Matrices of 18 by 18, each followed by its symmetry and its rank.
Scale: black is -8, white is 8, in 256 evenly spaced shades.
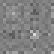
symmetric, rank three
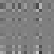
neither, rank one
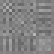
symmetric, rank three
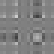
symmetric, rank one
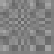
symmetric, rank two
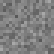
symmetric, full rank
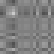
symmetric, rank one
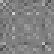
symmetric, rank three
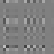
neither, rank one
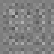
symmetric, rank two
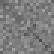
symmetric, full rank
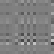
neither, rank one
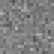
antisymmetric, full rank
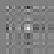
symmetric, rank one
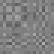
symmetric, rank two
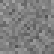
symmetric, full rank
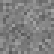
antisymmetric, full rank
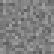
antisymmetric, full rank
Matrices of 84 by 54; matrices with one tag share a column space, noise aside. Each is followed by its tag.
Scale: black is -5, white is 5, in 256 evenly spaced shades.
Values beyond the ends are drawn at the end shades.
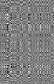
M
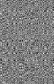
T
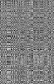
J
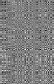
J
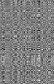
J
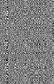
T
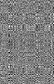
M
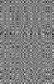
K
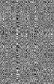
K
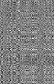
J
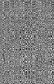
J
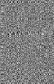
K
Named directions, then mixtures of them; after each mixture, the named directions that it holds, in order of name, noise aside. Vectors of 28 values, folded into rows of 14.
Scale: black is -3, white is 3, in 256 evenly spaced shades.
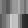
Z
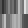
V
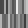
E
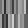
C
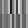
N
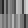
E, V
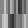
C, N, Z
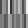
E, N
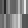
C, V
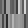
C, N, V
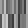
C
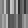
C, N, V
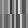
N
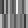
E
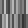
C, Z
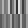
N
